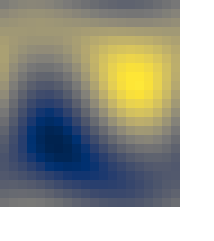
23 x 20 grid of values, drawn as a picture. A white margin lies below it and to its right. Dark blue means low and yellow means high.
Mirror symmetry: none. Roughest part: centre. Calmest part: top left. Lone odd cells: none. Ninth with the highest average: middle right.
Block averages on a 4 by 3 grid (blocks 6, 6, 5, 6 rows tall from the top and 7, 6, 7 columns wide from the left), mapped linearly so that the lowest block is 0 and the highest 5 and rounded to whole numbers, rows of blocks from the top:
3 3 3 / 2 3 5 / 0 1 3 / 1 0 1
